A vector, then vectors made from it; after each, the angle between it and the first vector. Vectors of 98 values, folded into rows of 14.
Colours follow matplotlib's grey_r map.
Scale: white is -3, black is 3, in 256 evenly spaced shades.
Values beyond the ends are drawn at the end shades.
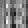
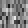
partly opposed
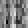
nearly opposite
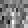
partly opposed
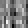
nearly parallel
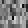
partly aligned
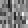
orthogonal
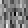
partly aligned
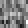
partly opposed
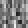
partly opposed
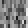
partly opposed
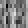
nearly opposite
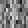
partly opposed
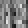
nearly parallel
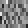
orthogonal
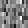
partly aligned
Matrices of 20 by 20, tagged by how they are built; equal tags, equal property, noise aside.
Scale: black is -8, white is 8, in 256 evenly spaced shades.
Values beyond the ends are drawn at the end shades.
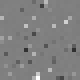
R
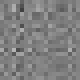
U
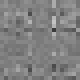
U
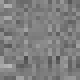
U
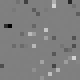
R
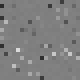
R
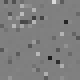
R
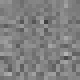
U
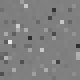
R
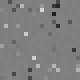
R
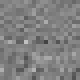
U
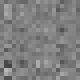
U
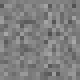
U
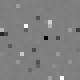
R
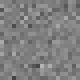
U
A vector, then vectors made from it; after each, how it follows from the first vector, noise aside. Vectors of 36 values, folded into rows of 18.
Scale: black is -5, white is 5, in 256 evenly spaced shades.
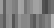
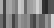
scaled up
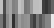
scaled up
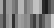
scaled up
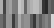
scaled up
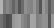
reversed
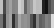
scaled up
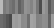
reversed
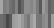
reversed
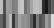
scaled up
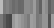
reversed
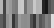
scaled up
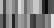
scaled up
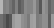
reversed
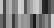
scaled up
